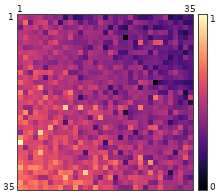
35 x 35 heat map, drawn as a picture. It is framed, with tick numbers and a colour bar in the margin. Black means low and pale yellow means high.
The top right is the ninth with the lowest average. The histogram is bell-shaped. No single row or column stands out from its neighbours. The ninth with the highest average is the bottom left. The texture is fine-grained noise. There is an overall slope up to the bottom left. There are no regular stripes.
